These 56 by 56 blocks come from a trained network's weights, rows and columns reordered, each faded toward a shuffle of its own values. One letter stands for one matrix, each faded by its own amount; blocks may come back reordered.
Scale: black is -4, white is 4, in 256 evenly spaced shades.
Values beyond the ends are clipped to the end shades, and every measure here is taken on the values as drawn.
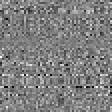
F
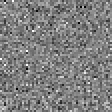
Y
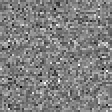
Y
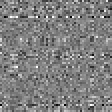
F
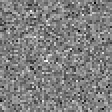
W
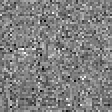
Y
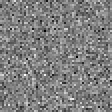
W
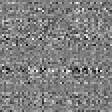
F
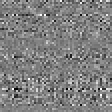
F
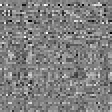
F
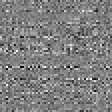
F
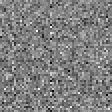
Y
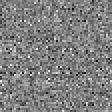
W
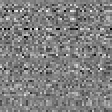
F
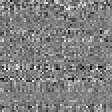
F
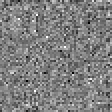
Y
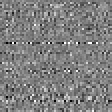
F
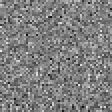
W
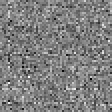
Y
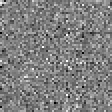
Y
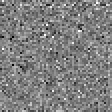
W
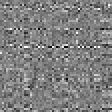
F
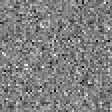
W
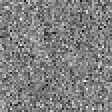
W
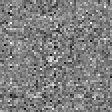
Y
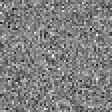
W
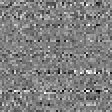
F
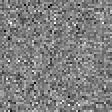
Y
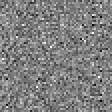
Y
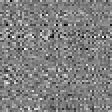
F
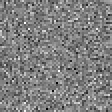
W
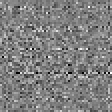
F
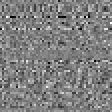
F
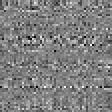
F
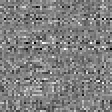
F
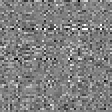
F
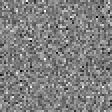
Y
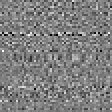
F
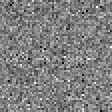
Y
